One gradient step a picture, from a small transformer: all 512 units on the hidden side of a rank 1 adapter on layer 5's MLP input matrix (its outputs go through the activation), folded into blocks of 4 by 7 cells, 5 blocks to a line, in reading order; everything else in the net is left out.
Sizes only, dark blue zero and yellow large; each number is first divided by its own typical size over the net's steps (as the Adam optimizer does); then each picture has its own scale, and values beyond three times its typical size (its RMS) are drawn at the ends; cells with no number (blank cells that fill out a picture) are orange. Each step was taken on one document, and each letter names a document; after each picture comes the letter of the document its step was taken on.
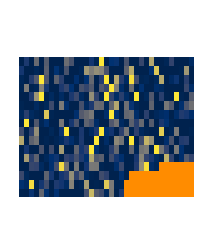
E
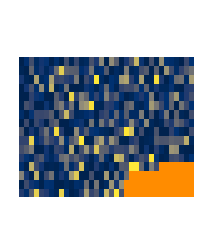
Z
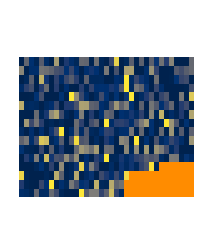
Z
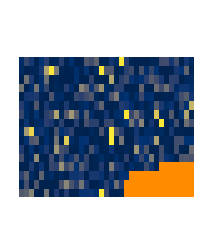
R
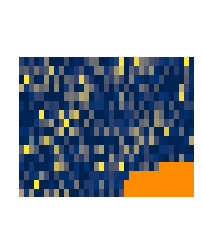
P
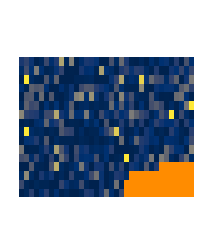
R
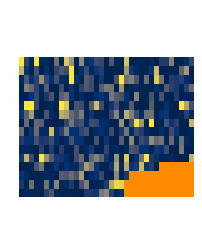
E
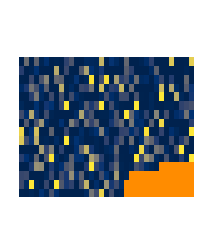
E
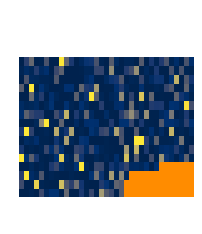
R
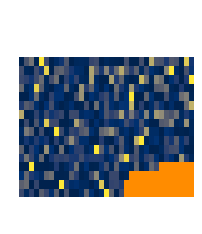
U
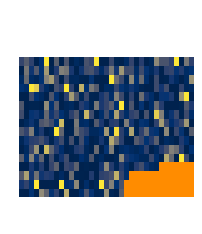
U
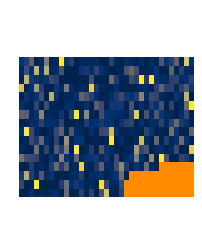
R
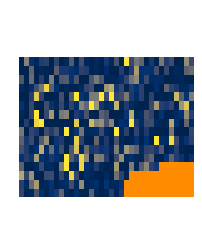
Z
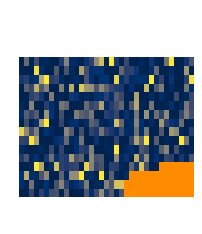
E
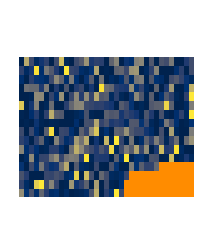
Z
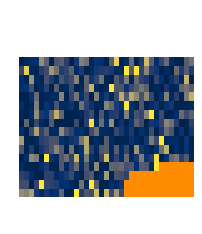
Z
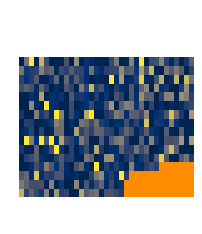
P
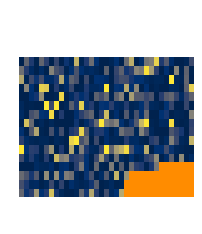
Z
